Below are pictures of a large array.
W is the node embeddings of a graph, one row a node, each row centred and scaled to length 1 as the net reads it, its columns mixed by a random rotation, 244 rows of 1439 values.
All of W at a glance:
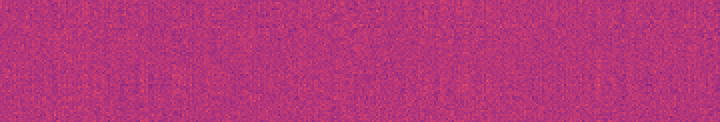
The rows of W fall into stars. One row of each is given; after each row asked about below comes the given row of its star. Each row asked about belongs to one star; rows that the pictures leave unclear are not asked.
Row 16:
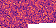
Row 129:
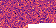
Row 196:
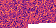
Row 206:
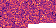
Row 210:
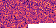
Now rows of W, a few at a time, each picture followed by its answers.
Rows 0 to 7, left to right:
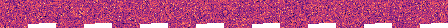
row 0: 196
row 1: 210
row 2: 16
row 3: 206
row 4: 196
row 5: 196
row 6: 129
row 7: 129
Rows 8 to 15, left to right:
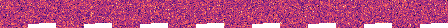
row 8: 129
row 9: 206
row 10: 196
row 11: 206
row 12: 210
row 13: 129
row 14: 129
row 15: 16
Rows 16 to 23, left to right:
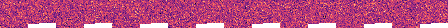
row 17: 196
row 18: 16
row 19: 210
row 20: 196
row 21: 129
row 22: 196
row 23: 129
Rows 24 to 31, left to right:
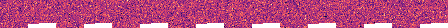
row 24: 210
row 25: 129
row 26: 129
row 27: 16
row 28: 210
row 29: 129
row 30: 210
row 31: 210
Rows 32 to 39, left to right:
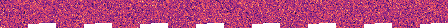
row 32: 206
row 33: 210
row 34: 196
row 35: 210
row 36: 206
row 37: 210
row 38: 196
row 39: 196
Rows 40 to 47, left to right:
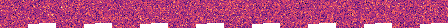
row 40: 129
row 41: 16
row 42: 206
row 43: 16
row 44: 16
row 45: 129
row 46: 129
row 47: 196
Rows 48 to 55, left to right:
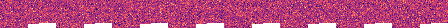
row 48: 210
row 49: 210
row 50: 206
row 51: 206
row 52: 210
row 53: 210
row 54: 210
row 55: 210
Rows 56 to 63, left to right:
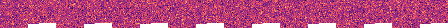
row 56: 196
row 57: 196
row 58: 196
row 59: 206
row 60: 206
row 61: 16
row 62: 196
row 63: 16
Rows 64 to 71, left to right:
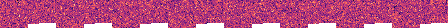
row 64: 16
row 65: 196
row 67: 206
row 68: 16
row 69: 206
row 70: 16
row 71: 206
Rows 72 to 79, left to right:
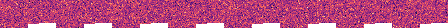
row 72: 210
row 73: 16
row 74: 16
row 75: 210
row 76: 16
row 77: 206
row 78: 206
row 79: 206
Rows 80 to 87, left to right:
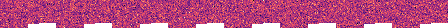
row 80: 206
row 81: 206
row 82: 129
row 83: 210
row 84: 206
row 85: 206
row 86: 196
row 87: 129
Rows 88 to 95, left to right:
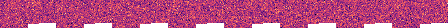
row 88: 206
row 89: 16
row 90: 210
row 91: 16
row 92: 16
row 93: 210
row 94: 210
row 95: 16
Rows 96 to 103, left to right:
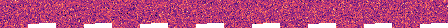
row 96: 210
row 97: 16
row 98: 129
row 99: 206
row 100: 210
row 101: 16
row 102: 16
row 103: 206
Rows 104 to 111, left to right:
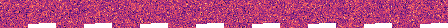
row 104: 196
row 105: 196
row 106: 206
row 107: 196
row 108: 16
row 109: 16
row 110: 206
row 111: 210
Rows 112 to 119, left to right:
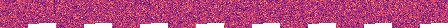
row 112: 206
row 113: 16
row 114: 210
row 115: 206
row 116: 129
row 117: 210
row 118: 196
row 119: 16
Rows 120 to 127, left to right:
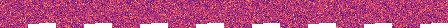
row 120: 129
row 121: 16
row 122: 16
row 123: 210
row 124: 16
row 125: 206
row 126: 16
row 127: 210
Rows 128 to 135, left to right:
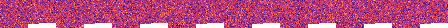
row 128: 206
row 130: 129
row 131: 196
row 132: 210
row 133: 129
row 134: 16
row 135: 210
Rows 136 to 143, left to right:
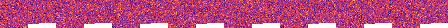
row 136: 129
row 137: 206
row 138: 210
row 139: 196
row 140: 206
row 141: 210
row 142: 206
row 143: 129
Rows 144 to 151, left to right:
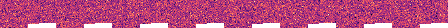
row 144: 206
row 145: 210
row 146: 210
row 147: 206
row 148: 196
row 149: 129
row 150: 196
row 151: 129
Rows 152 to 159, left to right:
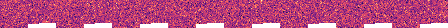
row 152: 210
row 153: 196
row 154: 196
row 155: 210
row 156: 196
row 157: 210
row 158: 129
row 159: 129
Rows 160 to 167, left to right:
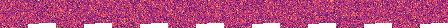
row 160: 16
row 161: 129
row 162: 196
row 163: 129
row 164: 129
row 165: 206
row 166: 210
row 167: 16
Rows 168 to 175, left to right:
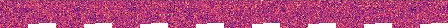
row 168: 196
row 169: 129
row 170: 129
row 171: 206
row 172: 16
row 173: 206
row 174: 196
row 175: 129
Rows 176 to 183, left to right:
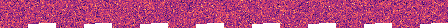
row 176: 129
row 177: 16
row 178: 206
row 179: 129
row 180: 206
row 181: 129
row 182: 129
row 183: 129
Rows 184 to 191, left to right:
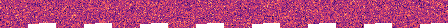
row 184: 210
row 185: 210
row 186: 196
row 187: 129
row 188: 196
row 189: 206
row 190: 206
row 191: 210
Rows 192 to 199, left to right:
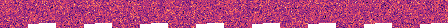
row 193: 196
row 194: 16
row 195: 129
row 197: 196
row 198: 16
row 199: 16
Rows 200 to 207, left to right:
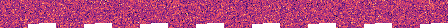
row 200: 129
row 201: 210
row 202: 206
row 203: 16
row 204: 210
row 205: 210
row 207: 196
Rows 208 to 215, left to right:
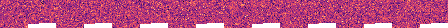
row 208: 196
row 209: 210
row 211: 16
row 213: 206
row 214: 206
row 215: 206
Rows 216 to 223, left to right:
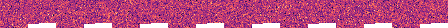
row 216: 129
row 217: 129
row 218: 206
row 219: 129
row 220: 16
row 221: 16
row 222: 196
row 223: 206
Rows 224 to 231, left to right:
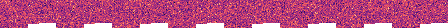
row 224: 16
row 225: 206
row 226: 206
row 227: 129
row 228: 16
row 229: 206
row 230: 206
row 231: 206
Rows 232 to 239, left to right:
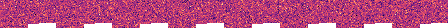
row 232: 196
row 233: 196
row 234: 206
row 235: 129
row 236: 206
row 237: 196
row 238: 206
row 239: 129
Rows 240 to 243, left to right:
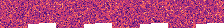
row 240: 129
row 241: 210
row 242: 196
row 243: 129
